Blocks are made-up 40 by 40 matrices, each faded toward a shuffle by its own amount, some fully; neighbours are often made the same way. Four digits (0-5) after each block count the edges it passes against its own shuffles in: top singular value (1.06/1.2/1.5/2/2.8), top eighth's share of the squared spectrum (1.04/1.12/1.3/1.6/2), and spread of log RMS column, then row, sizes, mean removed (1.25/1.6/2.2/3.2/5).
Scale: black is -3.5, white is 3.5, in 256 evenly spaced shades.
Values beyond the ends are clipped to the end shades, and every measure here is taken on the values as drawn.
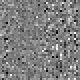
2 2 3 0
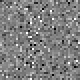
1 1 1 0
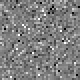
0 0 0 0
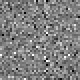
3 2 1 0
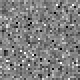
1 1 0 0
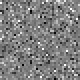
0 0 0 0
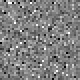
0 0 0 0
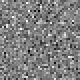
1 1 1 0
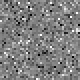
0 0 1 0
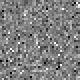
2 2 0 0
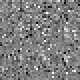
3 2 1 0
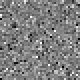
0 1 0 0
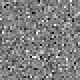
1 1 0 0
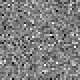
2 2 0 0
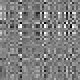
4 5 3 3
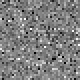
0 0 0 0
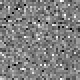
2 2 0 1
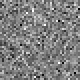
0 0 0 0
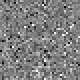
2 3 0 0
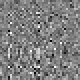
3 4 2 1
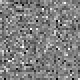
2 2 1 0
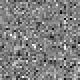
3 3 2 1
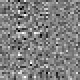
3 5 2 2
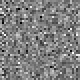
3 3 1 2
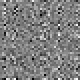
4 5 3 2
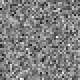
0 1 0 0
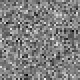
3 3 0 1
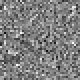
3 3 1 0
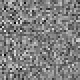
3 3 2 1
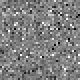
1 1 0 1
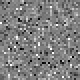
1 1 0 0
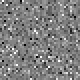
3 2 0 0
